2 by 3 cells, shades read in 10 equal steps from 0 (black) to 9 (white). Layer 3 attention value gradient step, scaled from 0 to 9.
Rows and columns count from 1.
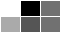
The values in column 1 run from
6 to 9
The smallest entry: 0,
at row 1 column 2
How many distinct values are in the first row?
3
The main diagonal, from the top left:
9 3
